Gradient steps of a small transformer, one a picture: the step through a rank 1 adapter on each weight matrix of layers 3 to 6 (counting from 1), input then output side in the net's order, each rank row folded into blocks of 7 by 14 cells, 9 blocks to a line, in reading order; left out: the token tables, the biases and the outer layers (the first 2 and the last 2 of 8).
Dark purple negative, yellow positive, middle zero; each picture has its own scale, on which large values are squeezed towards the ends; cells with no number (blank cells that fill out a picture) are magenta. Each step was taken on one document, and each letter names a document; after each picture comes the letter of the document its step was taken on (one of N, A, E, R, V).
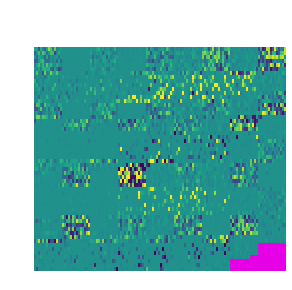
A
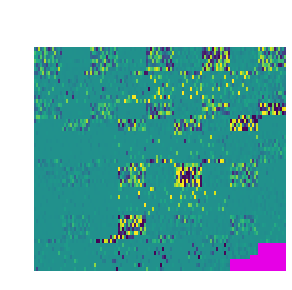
A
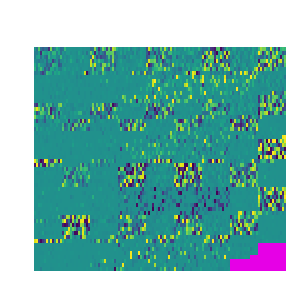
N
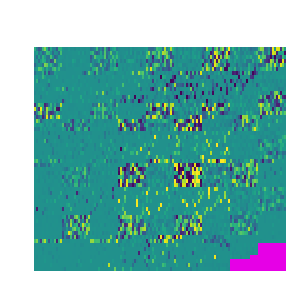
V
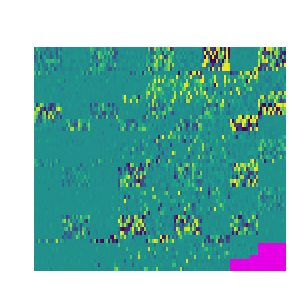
N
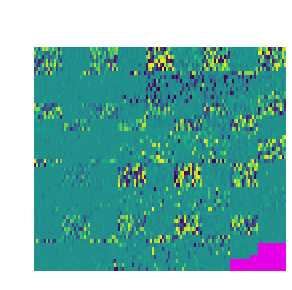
N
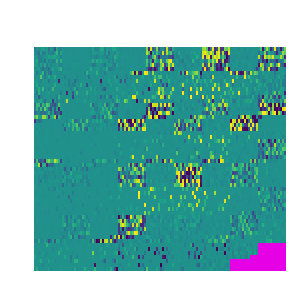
A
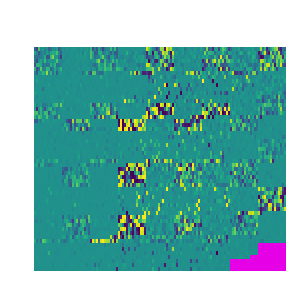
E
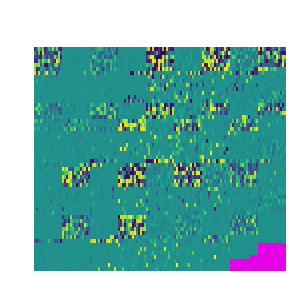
V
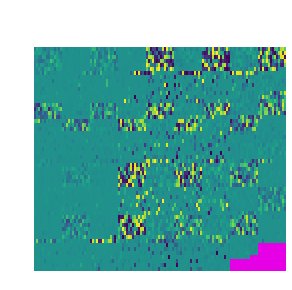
E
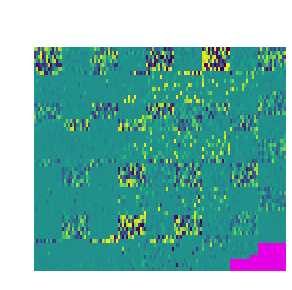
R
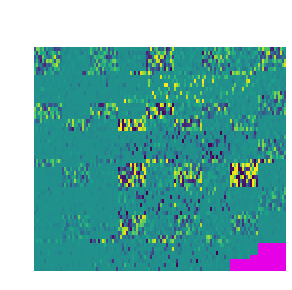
E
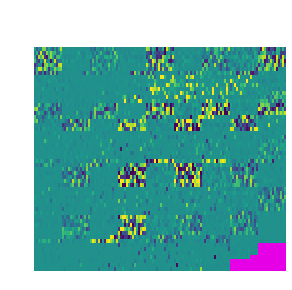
V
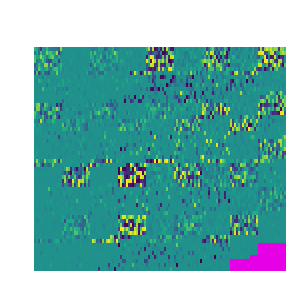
V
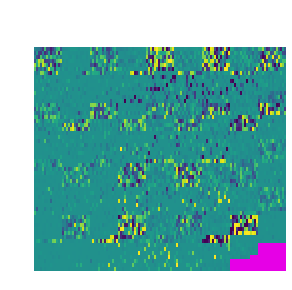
V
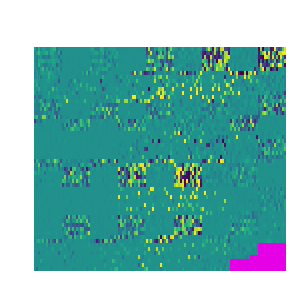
A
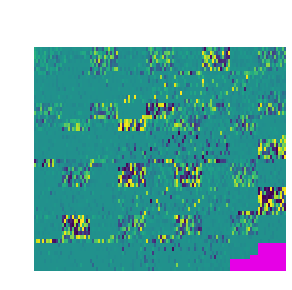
R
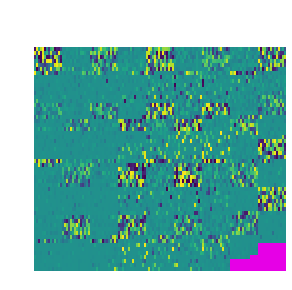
R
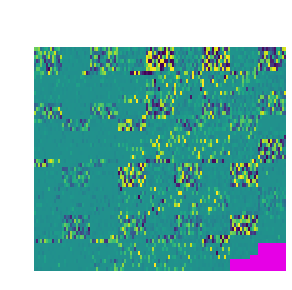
N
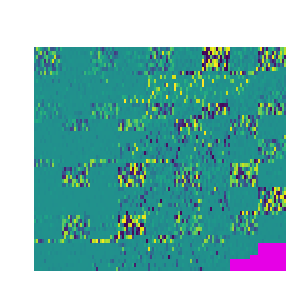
E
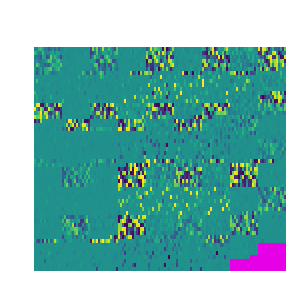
E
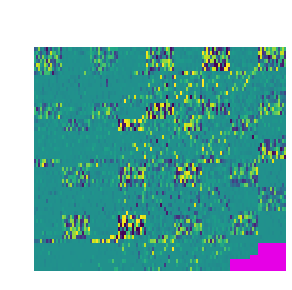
R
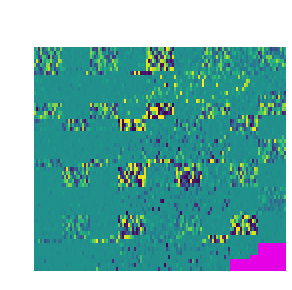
E
